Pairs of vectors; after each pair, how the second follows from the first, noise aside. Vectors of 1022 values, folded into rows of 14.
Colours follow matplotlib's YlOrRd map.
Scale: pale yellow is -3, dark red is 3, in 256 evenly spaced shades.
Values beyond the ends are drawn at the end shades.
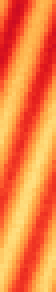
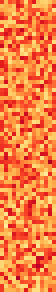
shuffled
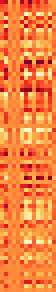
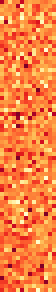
shuffled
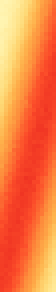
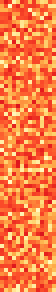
shuffled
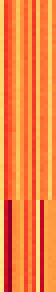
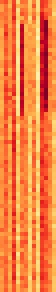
wrapped around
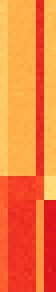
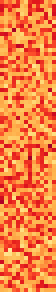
shuffled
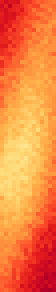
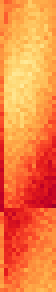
wrapped around
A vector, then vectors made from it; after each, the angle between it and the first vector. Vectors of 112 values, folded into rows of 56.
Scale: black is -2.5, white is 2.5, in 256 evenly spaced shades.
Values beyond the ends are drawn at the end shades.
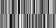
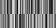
nearly opposite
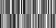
partly aligned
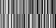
orthogonal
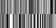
partly opposed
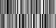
partly opposed
